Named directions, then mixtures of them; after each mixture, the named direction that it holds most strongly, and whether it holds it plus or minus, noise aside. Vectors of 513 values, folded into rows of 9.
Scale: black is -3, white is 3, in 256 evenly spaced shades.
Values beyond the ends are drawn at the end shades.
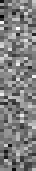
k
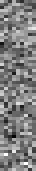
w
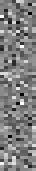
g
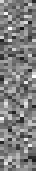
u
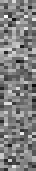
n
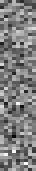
w, plus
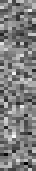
w, minus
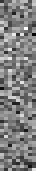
k, plus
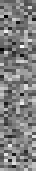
n, minus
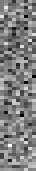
n, minus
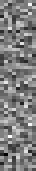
g, minus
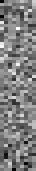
k, plus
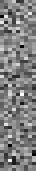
g, minus
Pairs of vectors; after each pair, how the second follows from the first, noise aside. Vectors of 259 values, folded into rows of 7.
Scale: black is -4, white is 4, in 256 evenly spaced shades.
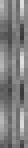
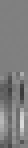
partly zeroed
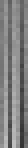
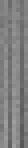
shrunk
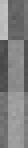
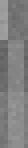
shrunk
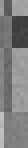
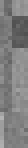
shrunk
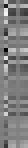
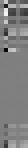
partly zeroed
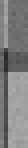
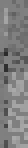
partly zeroed
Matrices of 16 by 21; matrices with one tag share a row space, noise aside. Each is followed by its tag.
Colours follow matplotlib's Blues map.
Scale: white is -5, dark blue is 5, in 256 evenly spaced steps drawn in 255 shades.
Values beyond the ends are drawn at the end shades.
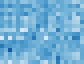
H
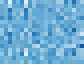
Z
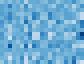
Z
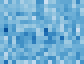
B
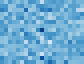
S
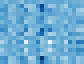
S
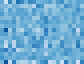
B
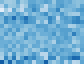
H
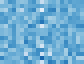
S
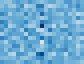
S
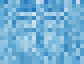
B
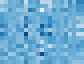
S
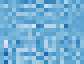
B
